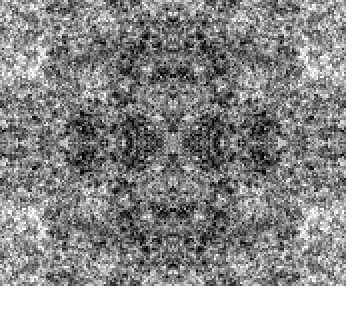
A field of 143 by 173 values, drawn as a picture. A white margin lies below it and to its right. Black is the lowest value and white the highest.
Seam: none. Histogram: bell-shaped. Mirror symmetry: left to right and top to bottom. Average level on the scale: 50%. Slope: none. Stripes: none.
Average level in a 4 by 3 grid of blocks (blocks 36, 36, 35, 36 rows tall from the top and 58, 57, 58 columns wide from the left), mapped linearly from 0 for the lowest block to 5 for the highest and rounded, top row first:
5 1 5 / 3 0 3 / 3 0 3 / 5 1 5
